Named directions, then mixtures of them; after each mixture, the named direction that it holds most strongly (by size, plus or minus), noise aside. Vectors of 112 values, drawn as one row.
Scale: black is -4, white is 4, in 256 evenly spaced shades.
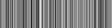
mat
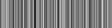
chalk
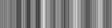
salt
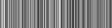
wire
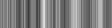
salt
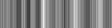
salt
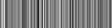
wire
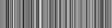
mat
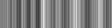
salt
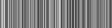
wire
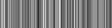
wire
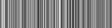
wire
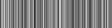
chalk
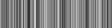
chalk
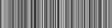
chalk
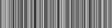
chalk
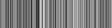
mat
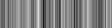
salt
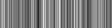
wire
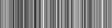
chalk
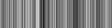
salt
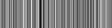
mat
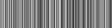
wire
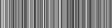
wire
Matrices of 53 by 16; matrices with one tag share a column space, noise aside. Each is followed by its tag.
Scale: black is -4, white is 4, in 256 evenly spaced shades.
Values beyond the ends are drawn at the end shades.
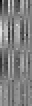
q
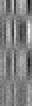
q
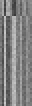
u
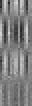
q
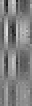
q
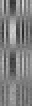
q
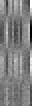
q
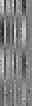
q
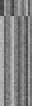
u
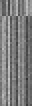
u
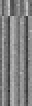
u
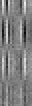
q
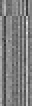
u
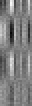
q
